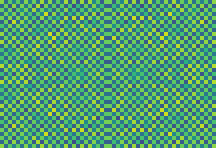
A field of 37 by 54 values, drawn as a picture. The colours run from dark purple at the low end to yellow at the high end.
Grain: checkered. Seam: none. Mirror symmetry: left to right and top to bottom. Slope: none. Odd rows or columns: none. Histogram: two levels.
